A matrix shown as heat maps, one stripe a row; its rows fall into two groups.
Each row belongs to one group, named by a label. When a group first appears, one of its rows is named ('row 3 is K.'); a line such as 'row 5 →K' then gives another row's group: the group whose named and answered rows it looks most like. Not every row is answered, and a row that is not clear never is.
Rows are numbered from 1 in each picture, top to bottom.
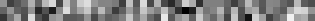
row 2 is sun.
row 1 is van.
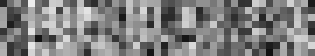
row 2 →van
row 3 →van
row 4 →van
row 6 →sun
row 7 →van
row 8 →van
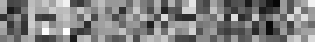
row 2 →van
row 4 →van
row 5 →van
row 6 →sun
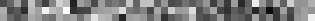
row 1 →sun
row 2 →van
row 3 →van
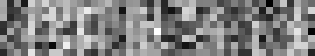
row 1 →van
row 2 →van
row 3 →van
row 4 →sun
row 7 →sun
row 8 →sun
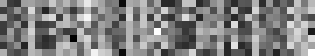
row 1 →van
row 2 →sun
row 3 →van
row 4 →sun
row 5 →sun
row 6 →sun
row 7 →sun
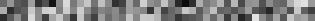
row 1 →sun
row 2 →van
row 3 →sun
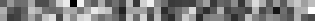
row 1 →sun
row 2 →van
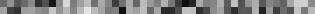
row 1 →sun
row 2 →van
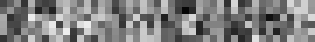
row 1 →sun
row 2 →sun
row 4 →van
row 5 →van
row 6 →sun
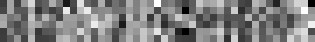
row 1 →sun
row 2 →sun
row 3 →van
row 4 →van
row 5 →sun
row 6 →sun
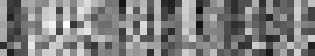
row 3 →van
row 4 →van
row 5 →van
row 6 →van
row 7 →sun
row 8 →van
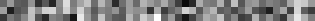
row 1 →sun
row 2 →van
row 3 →sun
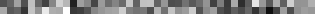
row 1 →sun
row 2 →van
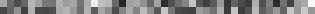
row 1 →van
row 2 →sun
